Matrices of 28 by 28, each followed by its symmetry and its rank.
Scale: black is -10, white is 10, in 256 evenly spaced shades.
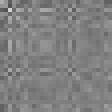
symmetric, rank three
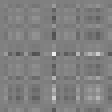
symmetric, rank one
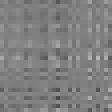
antisymmetric, rank two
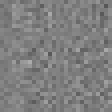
neither, rank five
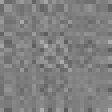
symmetric, rank three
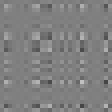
symmetric, rank one
